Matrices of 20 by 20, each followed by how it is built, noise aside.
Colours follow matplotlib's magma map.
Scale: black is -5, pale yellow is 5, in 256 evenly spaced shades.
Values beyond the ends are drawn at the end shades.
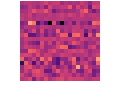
uneven rows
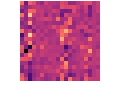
uneven columns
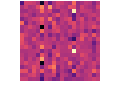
uneven columns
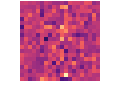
uneven columns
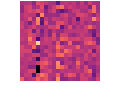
uneven columns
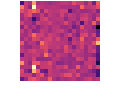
uneven columns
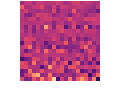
uneven rows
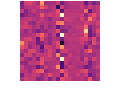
uneven columns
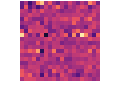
uneven rows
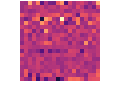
uneven rows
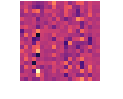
uneven columns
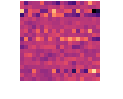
uneven rows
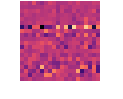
uneven rows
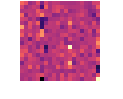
uneven columns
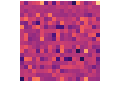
uneven rows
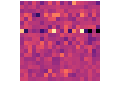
uneven rows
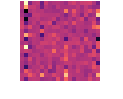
uneven columns
